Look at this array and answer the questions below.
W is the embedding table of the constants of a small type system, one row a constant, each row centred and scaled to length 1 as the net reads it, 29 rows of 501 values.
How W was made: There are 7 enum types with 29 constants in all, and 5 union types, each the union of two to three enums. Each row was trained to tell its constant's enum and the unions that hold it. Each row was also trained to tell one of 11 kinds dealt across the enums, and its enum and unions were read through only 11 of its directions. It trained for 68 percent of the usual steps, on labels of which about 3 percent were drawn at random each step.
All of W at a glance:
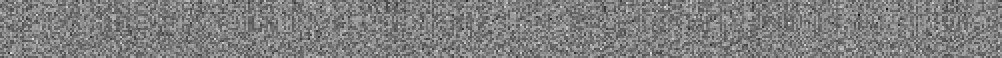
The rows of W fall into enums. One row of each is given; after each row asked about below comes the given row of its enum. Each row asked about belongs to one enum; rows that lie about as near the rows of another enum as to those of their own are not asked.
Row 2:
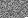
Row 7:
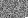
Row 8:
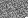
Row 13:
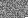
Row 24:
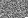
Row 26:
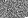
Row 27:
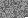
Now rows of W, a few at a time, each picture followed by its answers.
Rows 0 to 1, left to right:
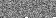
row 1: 27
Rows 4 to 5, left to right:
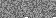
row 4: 13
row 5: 27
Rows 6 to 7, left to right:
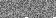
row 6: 8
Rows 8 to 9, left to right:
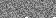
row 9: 13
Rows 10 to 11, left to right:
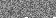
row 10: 2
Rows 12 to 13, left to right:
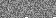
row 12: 13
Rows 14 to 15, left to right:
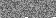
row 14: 27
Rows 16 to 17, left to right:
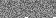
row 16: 26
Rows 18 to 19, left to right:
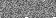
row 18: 2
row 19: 26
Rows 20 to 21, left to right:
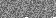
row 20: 13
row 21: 7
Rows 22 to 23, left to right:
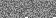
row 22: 27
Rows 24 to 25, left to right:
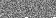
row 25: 2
